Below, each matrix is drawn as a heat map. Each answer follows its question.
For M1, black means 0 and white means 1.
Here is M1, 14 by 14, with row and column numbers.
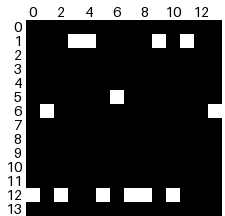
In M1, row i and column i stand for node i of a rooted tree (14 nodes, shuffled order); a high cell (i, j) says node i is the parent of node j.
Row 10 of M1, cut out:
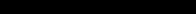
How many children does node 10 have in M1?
0
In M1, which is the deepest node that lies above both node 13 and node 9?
6
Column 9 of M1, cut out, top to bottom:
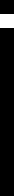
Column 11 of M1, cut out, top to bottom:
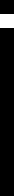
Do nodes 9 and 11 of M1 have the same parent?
yes
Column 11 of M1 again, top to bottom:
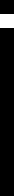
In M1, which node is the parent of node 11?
1
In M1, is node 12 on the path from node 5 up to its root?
yes
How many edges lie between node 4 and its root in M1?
4
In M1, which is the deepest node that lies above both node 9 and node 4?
1
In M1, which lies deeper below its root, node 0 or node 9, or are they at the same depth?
node 9
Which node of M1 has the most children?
12
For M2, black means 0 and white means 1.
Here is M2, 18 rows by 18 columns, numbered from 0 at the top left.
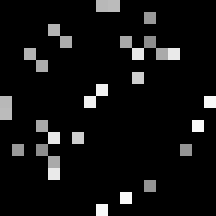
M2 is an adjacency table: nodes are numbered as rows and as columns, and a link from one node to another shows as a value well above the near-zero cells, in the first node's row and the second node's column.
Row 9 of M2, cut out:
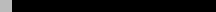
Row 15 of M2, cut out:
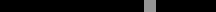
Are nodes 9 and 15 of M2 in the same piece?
no
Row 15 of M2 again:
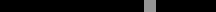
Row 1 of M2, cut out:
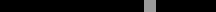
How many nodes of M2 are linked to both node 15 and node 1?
1
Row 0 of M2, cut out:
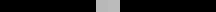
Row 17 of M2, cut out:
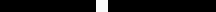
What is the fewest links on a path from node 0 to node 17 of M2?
2
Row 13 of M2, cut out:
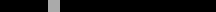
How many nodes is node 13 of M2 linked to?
1
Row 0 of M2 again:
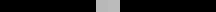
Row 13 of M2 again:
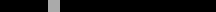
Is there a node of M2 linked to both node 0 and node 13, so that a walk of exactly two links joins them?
no
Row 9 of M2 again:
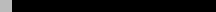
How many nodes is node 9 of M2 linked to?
1
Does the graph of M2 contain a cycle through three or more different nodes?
no
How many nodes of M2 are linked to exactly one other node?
11
